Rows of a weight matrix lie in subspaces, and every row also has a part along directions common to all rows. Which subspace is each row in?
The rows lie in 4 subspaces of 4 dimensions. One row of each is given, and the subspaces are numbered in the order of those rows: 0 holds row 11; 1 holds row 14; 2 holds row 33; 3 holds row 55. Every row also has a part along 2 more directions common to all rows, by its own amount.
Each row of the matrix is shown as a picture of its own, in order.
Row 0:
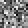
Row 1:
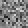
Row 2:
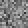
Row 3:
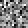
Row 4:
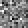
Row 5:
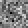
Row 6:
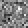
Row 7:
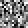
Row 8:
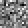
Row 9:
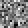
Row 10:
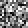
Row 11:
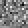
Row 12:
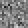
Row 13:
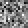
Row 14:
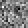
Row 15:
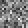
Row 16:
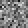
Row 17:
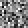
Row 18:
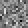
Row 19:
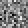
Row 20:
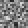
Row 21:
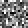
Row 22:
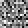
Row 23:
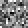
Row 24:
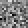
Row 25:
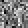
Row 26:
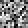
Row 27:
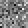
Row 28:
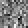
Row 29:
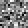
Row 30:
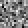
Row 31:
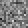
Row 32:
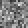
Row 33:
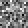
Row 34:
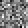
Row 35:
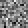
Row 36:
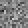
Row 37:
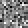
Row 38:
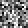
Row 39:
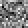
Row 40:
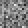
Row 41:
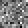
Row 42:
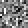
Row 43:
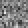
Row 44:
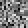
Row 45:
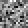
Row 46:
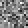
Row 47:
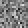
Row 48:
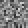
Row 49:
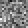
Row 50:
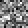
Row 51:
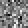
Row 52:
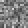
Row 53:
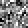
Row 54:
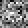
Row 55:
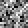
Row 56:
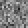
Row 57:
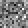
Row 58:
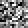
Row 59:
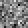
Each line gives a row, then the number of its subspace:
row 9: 2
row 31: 1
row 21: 3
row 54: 0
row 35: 3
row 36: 2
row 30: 0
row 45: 3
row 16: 2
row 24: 1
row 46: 1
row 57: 0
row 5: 0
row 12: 3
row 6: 1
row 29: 2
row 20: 2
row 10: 2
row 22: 1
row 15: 1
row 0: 3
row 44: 1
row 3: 0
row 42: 3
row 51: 1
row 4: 2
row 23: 3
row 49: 1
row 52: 3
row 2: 3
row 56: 1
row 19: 1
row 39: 0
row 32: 2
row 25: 3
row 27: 0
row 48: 2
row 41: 2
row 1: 3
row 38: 0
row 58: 2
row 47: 2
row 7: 0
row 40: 0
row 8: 0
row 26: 0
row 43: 3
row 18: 3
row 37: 0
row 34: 2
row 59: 2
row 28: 1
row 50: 3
